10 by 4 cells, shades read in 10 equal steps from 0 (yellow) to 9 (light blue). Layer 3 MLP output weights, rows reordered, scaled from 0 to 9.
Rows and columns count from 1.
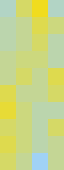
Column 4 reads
7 4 6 6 2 3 6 3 5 5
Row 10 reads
3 5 9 5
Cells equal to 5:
10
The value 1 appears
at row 7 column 1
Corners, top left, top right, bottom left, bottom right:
7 7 3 5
